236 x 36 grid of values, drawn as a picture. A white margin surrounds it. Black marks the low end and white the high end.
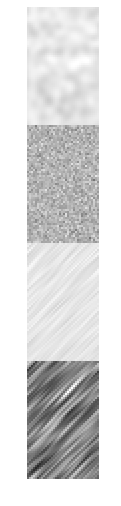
It is made of 4 by 1 panels. Panel 1,1: very high, blotchy, faint in contrast. Panel 2,1: high, fine-grained. Panel 3,1: very high, slanting up to the right, faint in contrast. Panel 4,1: middling, slanting up to the right, strong in contrast.
